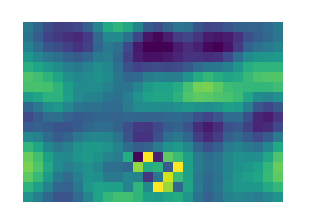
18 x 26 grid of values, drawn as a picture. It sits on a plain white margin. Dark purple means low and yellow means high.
On average the colour sits 40% of the way up the scale. The ninth with the lowest average is the top middle. Stripes running across repeat 2 times from top to bottom. The bottom middle is the ninth with the highest average. The bottom middle is the roughest part. No row or column stands out. In the bottom middle lies a patch that is rougher than the rest.
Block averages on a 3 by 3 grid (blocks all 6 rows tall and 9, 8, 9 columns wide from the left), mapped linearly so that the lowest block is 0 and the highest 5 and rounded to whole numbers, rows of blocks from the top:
202 | 333 | 454
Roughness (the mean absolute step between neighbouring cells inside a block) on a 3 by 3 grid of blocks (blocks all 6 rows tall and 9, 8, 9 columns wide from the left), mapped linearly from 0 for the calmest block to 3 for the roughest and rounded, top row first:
010
001
030
